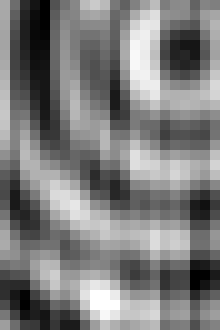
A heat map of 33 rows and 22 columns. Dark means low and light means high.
Mirror symmetry: none. Ninth with the highest average: bottom middle. Odd rows or columns: none. Average level on the scale: 50%. Rings: centred on the top right. Ninth with the lowest average: top left.
